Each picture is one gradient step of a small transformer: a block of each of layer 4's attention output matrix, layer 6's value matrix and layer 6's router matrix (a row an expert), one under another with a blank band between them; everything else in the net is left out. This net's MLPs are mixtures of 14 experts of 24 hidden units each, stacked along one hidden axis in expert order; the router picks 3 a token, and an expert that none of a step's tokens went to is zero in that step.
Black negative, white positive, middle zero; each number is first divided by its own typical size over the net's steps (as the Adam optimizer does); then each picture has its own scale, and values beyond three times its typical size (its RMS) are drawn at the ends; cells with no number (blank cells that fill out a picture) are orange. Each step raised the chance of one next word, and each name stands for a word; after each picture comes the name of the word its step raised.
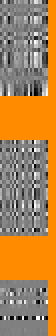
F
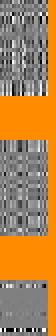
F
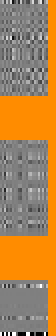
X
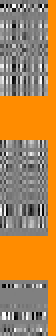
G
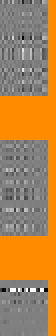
X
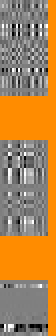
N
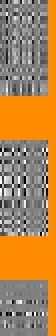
F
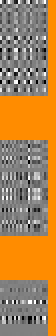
X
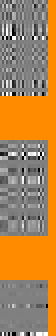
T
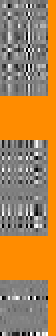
G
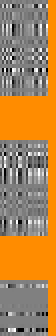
N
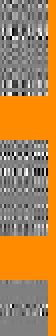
T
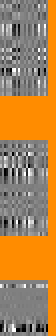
N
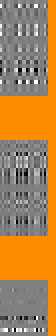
N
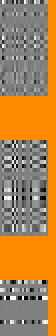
X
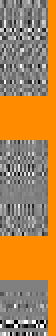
G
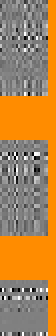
T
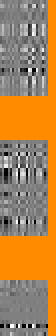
N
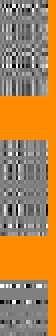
G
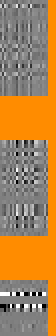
G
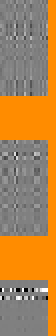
T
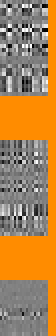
G
